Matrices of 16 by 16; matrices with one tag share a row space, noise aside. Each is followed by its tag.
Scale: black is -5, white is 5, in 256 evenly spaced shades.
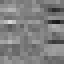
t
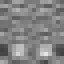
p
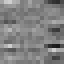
t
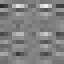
p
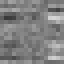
t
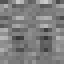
p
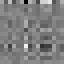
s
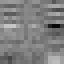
t
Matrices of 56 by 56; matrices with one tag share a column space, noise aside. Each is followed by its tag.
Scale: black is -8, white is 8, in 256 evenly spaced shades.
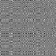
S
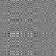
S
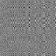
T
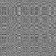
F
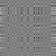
F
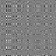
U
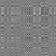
F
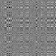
T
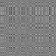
F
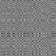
S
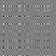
U
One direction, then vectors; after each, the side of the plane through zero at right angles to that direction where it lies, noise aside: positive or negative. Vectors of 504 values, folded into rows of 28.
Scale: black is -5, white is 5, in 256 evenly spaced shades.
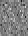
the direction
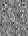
positive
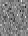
negative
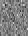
negative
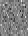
negative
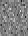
positive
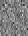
positive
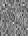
negative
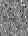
negative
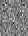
positive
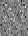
positive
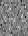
positive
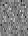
positive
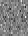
negative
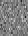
positive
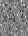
negative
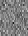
positive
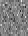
negative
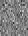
positive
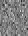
positive
